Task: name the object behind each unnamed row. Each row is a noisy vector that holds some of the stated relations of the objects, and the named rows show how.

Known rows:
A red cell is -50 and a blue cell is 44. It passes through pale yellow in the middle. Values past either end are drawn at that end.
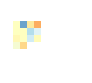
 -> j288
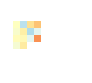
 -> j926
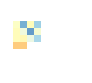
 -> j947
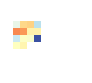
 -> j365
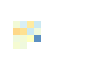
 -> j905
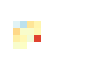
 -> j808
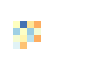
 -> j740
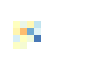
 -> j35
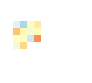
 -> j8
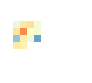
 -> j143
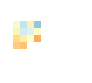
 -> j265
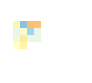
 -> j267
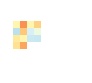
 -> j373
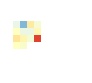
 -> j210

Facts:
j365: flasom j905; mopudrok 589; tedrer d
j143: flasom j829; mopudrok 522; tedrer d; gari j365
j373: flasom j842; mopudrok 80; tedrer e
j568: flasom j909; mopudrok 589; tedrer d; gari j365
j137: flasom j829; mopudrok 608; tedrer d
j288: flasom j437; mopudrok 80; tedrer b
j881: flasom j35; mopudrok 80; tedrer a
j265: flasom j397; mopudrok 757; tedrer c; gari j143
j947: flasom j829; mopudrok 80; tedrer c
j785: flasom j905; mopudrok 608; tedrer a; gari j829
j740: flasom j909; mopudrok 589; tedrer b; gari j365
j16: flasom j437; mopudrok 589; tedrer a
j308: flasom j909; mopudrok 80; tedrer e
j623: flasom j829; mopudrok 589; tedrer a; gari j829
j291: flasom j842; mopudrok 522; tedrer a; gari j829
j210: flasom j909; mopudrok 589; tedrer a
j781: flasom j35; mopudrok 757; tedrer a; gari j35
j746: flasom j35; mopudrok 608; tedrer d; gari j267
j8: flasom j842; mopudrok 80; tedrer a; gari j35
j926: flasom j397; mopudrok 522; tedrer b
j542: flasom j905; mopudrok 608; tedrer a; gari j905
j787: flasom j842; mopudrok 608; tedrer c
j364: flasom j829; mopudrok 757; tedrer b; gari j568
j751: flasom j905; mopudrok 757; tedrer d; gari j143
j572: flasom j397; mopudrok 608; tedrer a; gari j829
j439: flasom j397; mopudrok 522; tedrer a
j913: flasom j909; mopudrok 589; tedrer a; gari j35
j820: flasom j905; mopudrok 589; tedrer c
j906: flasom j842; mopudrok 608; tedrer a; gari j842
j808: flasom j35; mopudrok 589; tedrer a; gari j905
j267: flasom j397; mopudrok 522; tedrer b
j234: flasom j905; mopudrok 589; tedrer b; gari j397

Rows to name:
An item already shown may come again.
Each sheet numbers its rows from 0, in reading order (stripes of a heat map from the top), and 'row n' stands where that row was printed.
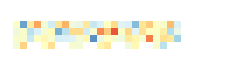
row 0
j288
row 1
j364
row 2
j905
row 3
j751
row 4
j906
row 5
j397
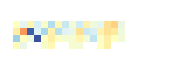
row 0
j829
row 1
j909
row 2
j437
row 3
j746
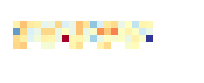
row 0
j308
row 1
j572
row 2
j568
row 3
j751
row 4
j842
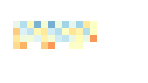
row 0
j820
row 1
j787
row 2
j623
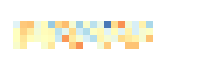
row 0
j746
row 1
j926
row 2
j787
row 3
j234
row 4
j265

